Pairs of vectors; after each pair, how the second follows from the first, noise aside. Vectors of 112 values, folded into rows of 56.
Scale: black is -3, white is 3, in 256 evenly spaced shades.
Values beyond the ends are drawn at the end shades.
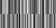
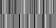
partly zeroed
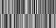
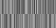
shrunk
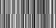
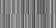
shrunk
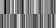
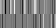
partly zeroed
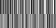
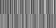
shrunk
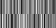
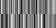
sign-scrambled
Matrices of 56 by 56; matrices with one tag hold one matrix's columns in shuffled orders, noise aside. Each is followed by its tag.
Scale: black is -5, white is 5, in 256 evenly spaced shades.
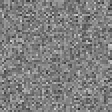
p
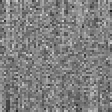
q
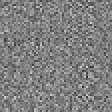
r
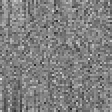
q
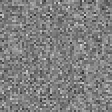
p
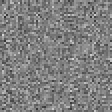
p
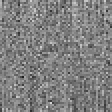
q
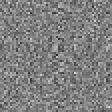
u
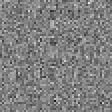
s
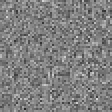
s
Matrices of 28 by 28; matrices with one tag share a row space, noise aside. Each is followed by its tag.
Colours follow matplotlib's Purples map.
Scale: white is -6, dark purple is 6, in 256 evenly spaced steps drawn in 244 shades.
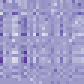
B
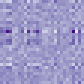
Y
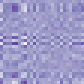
B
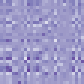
Y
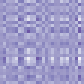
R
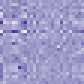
B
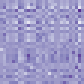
R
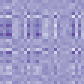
Y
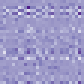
R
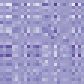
Y
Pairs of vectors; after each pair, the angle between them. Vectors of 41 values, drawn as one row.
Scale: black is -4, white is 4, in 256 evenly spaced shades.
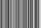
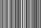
orthogonal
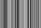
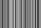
orthogonal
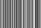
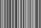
partly aligned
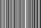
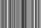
partly opposed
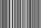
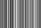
orthogonal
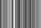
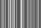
partly aligned
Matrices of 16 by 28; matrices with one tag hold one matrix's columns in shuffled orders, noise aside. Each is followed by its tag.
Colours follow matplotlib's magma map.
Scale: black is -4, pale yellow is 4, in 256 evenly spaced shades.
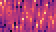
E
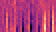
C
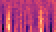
C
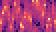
E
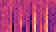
C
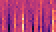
C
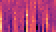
C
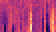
C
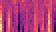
C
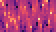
E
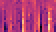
C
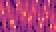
E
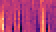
C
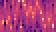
E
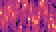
E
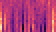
C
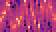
E
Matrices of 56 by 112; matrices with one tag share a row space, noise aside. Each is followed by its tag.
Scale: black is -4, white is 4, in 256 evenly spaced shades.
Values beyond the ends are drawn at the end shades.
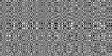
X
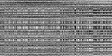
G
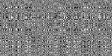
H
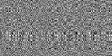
X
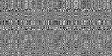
H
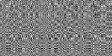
X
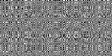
H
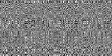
H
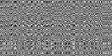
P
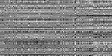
G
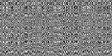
H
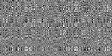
H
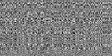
P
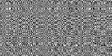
X
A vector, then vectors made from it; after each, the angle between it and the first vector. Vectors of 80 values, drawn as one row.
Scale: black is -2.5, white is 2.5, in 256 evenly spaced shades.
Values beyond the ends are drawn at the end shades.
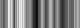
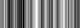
nearly opposite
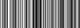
partly aligned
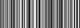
orthogonal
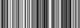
partly aligned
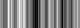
nearly parallel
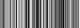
partly aligned
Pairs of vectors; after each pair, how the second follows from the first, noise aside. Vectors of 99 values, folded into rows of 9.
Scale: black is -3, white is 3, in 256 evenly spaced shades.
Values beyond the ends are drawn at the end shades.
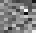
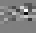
partly zeroed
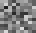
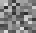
copied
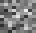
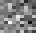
reversed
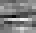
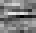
reversed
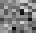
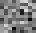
copied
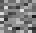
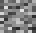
copied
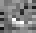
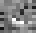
copied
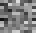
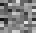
copied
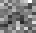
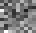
reversed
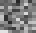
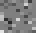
partly zeroed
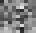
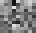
reversed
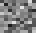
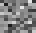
copied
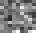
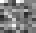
reversed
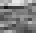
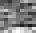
reversed
